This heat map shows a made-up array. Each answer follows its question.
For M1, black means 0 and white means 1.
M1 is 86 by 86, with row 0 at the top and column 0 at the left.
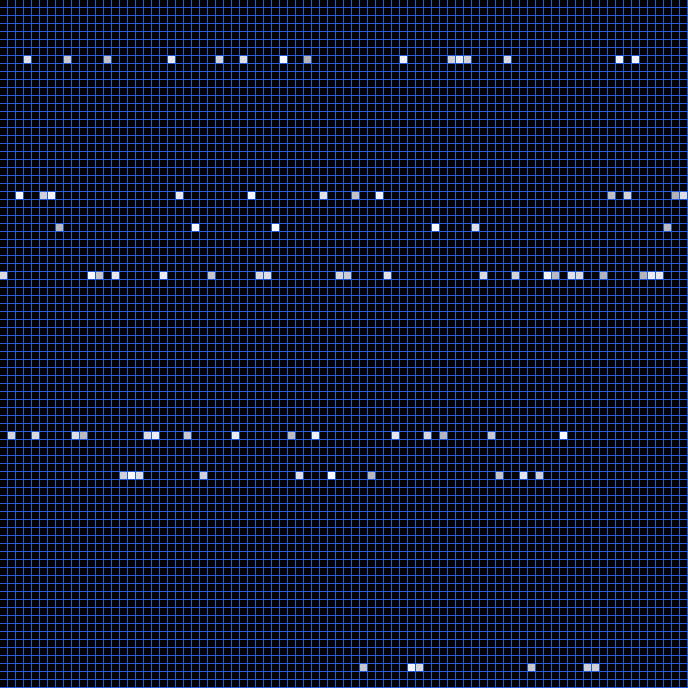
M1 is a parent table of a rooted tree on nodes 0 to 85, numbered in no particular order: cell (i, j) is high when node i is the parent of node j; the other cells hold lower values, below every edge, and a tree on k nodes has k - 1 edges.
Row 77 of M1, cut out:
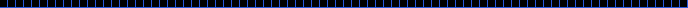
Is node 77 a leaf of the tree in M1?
yes
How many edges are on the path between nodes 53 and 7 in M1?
3
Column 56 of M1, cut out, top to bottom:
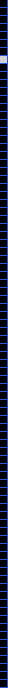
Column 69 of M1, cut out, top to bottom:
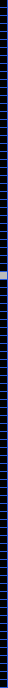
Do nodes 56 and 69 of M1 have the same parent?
no
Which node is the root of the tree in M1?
28
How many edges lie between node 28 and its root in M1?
0
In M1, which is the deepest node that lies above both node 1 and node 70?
54
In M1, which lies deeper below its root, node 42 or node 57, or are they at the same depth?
the same depth
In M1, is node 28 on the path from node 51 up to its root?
yes
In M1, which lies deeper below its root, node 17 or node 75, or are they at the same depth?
the same depth
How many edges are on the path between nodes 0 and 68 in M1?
2
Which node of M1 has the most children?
34
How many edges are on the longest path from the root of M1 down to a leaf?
2
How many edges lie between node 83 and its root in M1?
1
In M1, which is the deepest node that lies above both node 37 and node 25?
59
